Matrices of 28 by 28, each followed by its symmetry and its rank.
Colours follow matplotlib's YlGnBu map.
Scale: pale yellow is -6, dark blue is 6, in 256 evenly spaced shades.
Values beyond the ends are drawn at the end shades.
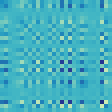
symmetric, rank two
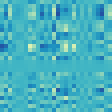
neither, rank two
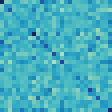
symmetric, rank five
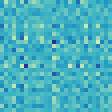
neither, rank three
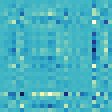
antisymmetric, rank two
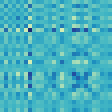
symmetric, rank two
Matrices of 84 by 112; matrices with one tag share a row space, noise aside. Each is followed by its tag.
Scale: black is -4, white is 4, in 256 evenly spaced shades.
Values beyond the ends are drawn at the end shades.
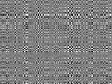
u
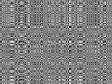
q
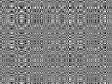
q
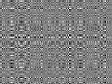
q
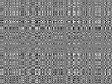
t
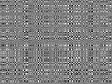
u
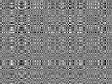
q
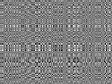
t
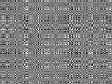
u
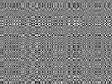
t
